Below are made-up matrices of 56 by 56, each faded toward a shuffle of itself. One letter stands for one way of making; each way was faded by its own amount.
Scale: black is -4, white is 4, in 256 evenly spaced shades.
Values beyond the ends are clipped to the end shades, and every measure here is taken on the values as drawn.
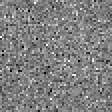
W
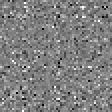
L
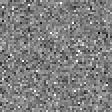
W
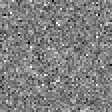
W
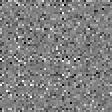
L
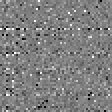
L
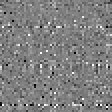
L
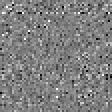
L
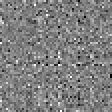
L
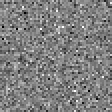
W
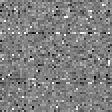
L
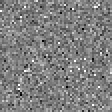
W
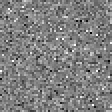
W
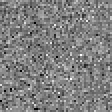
W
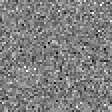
W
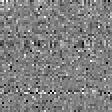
L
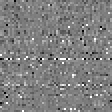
L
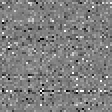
L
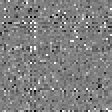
L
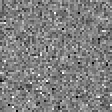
W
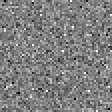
W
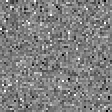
W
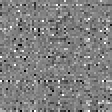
L
